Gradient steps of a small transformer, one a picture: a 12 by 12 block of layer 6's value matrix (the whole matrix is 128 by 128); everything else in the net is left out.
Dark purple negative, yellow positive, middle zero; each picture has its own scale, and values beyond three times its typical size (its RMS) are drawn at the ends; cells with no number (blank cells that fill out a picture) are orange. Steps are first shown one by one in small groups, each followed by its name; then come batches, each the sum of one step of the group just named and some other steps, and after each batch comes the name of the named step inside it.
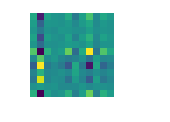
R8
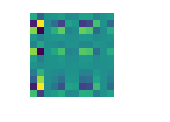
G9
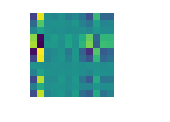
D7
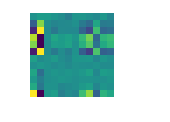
D7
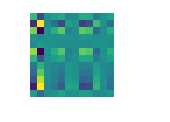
G9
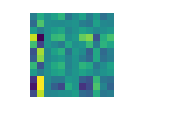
D7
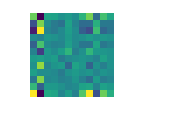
R8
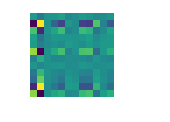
G9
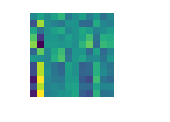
D7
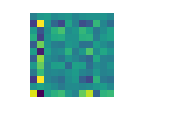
R8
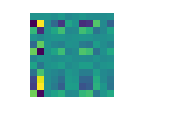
G9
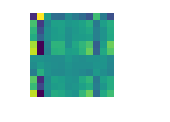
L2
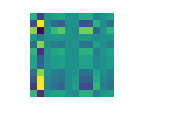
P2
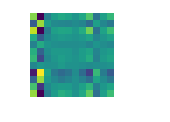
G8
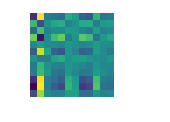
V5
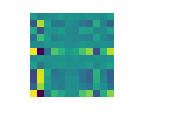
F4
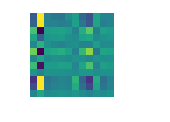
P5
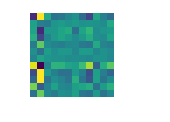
P5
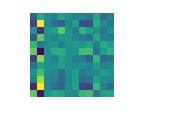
P2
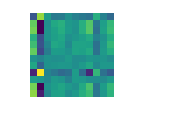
L2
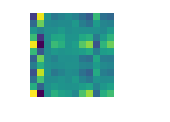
L2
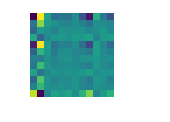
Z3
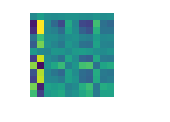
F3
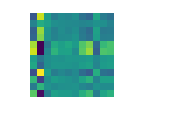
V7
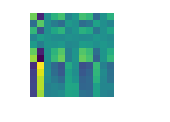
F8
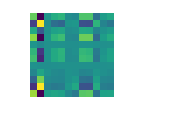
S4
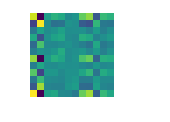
S4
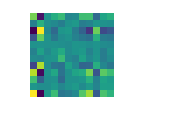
F8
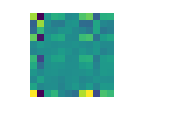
S4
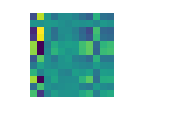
V7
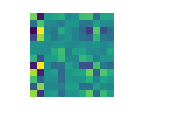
F8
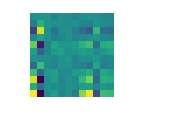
V7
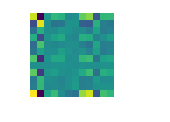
S4
